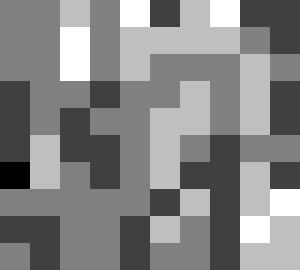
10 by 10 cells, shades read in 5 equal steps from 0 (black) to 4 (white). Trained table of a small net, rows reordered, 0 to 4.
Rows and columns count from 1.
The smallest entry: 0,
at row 7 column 1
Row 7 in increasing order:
0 1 1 1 1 2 2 3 3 3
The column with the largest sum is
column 9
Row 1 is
2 2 3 2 4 1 3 4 1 1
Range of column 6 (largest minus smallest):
2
